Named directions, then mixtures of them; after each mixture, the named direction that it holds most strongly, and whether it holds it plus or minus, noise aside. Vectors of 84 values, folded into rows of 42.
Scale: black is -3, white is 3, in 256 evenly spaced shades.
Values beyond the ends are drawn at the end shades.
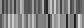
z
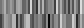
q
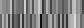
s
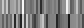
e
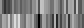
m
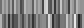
z, minus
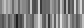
m, minus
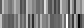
z, minus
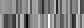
q, minus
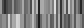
m, plus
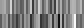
s, plus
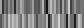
z, plus
